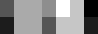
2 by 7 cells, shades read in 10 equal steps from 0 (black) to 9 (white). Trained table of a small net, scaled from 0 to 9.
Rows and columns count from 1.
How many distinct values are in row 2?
4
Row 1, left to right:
3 6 6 5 9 7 0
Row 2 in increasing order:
1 1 3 6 6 7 7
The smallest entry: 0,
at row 1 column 7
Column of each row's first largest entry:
5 5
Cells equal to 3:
2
